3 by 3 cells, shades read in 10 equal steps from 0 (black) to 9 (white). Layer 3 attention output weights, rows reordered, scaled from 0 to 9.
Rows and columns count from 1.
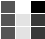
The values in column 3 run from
0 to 2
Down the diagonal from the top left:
3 8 2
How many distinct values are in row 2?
3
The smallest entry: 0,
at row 1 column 3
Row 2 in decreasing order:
8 3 2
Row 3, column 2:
8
